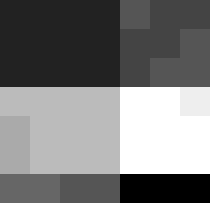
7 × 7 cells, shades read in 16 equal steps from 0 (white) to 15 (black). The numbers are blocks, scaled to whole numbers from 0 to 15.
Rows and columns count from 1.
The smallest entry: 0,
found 8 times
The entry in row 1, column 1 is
13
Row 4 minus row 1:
-9 -9 -9 -9 -10 -11 -10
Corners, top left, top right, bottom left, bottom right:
13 11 9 15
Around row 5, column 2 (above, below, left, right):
4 4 5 4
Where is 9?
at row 7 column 1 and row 7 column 2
